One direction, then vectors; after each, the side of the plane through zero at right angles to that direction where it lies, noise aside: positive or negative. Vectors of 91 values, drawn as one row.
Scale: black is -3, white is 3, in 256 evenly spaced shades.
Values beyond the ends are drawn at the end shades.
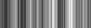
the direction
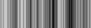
negative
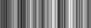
positive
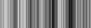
negative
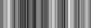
positive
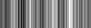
positive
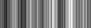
positive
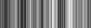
positive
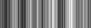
positive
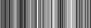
positive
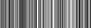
positive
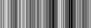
negative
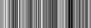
negative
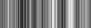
positive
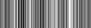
positive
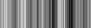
negative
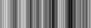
negative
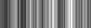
positive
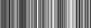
positive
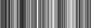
positive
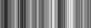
positive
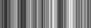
positive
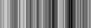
negative
